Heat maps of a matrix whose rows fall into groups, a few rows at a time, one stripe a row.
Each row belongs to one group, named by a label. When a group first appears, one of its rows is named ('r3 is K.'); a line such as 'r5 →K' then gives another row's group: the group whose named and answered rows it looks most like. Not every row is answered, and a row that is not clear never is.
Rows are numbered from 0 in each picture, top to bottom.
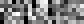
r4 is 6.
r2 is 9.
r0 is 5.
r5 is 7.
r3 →7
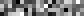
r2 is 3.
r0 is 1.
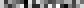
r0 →9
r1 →3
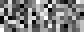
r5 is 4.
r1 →4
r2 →9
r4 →6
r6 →3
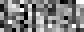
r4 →3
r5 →4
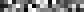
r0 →5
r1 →7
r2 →6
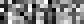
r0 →9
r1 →7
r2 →9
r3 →4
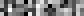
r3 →9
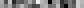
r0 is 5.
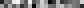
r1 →9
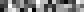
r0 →5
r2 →4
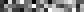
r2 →4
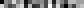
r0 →7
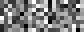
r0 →6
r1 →5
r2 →6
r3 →4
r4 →9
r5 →9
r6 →7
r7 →6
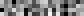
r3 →3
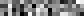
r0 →5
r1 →4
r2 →5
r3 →9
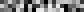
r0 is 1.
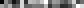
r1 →5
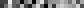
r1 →1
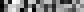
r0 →7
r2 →4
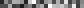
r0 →6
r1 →4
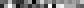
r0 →4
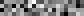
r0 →6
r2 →7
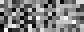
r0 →5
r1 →1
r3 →7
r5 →1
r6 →4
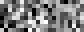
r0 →3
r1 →1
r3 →7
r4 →7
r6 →6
